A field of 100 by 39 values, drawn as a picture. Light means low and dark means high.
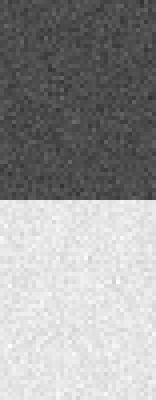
It is made of 2 by 1 panels. Panel 1,1: high, fine-grained, faint in contrast. Panel 2,1: very low, fine-grained, faint in contrast.
